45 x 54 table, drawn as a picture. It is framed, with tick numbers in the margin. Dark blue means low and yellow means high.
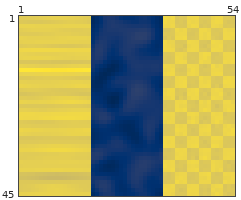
It is made of 1 by 3 panels. Panel 1,1: very high, streaked across, faint in contrast. Panel 1,2: very low, blotchy, faint in contrast. Panel 1,3: very high, checkered, faint in contrast.
